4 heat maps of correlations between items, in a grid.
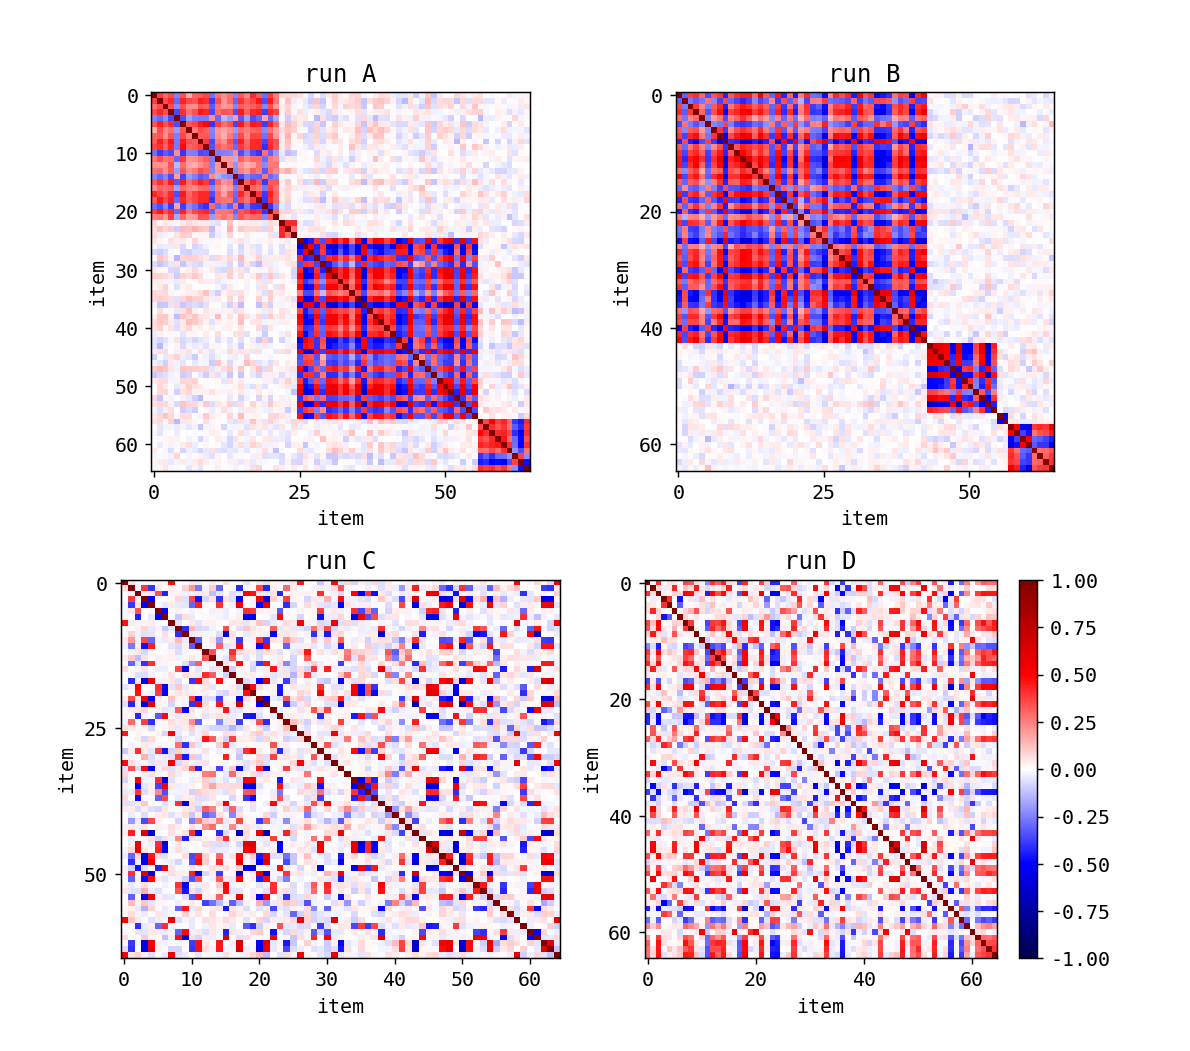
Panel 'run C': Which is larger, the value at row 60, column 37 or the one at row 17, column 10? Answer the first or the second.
the first
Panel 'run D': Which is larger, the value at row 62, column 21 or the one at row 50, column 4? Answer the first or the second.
the first
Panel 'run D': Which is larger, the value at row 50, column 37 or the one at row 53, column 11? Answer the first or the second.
the first
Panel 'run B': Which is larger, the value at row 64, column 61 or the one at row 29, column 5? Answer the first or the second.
the first
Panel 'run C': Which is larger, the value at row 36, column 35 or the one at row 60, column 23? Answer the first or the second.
the second
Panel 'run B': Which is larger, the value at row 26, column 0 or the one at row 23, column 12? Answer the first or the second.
the first
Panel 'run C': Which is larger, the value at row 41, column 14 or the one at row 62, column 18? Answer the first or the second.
the first
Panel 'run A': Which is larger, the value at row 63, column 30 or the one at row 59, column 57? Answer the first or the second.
the second
